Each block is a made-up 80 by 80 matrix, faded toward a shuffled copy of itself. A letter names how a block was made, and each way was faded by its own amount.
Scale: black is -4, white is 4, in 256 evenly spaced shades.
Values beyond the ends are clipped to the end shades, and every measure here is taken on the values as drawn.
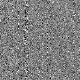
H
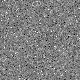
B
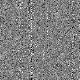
H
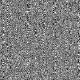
H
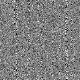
H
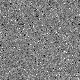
B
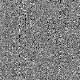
H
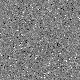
B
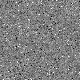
B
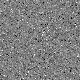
B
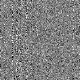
H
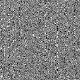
H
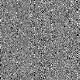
H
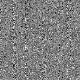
H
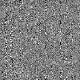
H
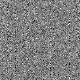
H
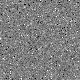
B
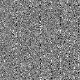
H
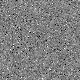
B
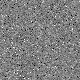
B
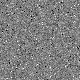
B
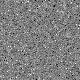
B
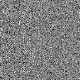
H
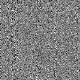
H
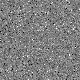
B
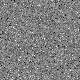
B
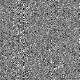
H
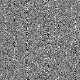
H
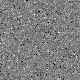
B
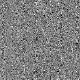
H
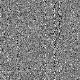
H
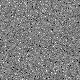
B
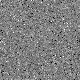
B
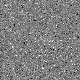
B
